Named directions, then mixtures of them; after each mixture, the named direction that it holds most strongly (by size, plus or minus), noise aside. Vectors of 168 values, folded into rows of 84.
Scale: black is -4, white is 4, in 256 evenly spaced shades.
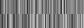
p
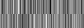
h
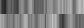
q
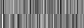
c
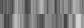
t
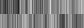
q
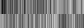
q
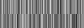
h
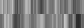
t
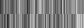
p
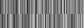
p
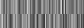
p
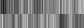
q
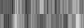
t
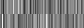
c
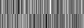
h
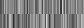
p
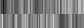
q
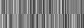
p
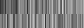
p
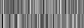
c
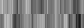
t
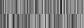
p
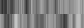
t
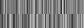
p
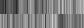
q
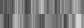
t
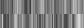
t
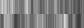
t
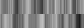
t
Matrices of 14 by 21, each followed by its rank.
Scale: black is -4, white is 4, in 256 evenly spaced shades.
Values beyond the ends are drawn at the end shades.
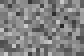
full rank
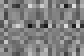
two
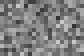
full rank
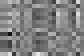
two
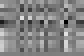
two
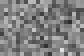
full rank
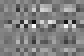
two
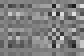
two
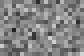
full rank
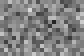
full rank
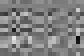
two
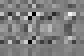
two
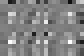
two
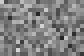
full rank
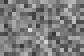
full rank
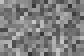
full rank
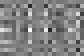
two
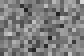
full rank
